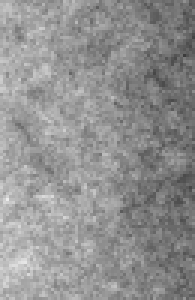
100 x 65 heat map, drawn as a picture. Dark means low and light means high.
The histogram is bell-shaped. No row or column stands out. There is an overall slope up to the left. No regular stripes run through it.
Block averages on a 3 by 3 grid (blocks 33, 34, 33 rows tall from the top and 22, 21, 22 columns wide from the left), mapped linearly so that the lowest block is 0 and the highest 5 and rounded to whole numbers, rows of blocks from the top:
420
430
530
